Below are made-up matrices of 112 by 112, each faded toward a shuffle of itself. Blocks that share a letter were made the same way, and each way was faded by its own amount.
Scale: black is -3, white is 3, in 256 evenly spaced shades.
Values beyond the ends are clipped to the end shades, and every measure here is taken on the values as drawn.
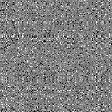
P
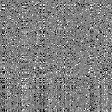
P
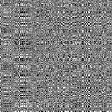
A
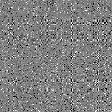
P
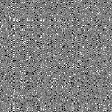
P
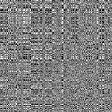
A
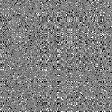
P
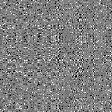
P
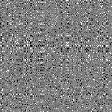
P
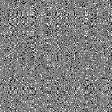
P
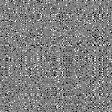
P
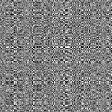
A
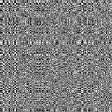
A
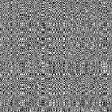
A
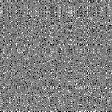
P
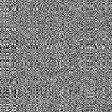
A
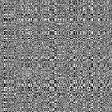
A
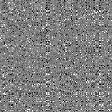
P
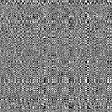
A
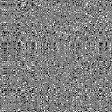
P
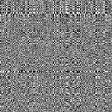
A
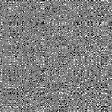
P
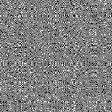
P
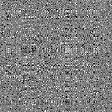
P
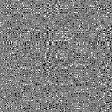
P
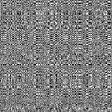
A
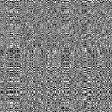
A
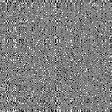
P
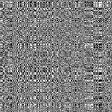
A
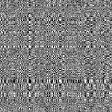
A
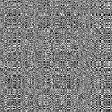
A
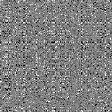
P
